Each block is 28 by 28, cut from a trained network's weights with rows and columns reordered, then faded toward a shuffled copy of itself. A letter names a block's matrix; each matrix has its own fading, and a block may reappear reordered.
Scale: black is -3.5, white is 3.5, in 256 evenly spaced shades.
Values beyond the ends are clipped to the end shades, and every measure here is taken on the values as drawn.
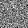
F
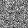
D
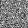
D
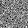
F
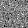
D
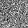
F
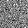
D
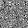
D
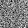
F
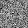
F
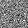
D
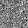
D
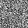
F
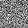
D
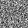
F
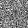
D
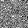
D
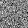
F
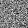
F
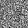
F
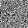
D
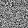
F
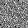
D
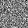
F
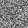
F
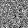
D
